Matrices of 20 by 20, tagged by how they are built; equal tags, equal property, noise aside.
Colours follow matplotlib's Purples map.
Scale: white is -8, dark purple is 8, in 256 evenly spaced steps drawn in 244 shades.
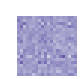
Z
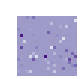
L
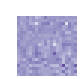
Z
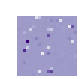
L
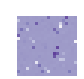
L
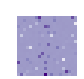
L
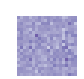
Z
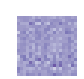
Z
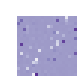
L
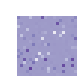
L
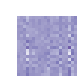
Z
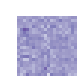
Z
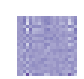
Z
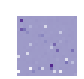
L
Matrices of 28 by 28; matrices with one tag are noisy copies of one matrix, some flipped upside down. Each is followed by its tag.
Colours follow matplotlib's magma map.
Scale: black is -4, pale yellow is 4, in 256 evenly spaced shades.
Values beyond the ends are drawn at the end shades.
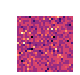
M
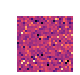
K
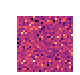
K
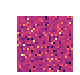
M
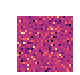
M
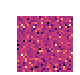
K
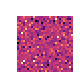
K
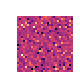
K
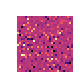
M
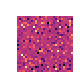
K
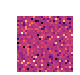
K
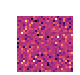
K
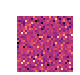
K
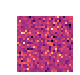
M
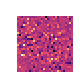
M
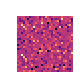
K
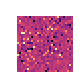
M
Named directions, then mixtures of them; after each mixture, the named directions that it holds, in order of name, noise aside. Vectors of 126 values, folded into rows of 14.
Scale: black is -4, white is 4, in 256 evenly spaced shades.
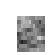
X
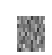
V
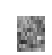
V, X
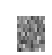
V, X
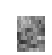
X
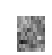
V, X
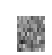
V, X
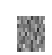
V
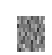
V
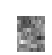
X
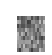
V, X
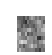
V, X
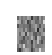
V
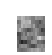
X
